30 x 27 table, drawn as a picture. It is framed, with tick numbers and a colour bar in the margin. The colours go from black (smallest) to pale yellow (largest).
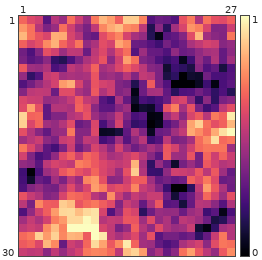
Overall the values sit about 50% of the way up the scale. The values follow a bell shape. The bottom left is the ninth with the highest average. The halves do not mirror each other. The texture is blotchy.
